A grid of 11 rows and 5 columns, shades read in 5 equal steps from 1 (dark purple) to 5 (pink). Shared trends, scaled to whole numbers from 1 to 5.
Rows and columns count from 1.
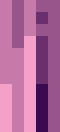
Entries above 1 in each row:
5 5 5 5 5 5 5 4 4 4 4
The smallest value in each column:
4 3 4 1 3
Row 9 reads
5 4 5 1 3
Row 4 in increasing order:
2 3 3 4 5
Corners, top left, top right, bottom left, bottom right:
4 3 5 3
